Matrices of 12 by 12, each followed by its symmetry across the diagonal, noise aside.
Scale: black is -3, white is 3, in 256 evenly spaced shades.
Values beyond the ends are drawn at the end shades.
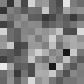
symmetric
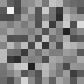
symmetric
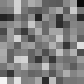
antisymmetric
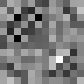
symmetric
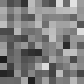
antisymmetric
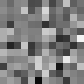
antisymmetric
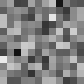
antisymmetric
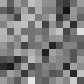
symmetric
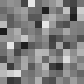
antisymmetric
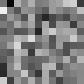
antisymmetric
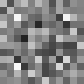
symmetric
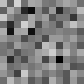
symmetric
